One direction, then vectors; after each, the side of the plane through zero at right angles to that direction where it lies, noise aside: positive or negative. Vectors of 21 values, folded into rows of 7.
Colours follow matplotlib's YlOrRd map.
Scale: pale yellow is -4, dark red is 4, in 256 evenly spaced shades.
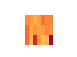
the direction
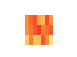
negative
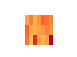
positive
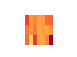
positive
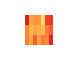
positive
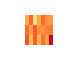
positive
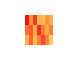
negative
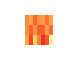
negative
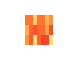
negative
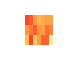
negative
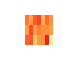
negative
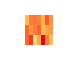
negative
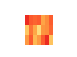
negative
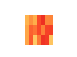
negative
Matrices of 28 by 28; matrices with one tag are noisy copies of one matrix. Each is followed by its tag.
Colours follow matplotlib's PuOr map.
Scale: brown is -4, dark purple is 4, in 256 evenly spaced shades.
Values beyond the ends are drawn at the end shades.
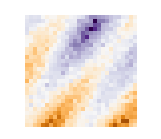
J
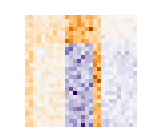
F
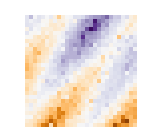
J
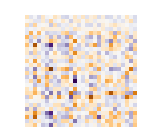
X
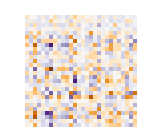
X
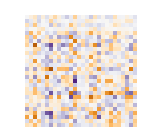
X
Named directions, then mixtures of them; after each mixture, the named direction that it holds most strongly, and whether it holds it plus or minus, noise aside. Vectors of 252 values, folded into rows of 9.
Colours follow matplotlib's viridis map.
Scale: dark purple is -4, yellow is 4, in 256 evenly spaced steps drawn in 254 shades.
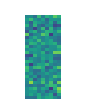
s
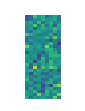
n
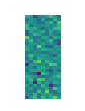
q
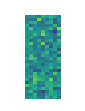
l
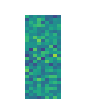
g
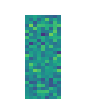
s, minus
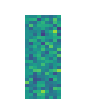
l, minus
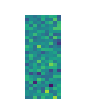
q, plus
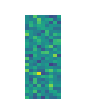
q, minus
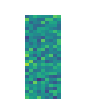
g, minus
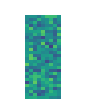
l, plus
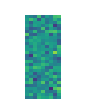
s, plus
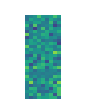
s, plus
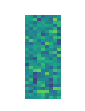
l, minus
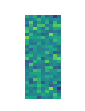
s, minus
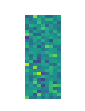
q, minus
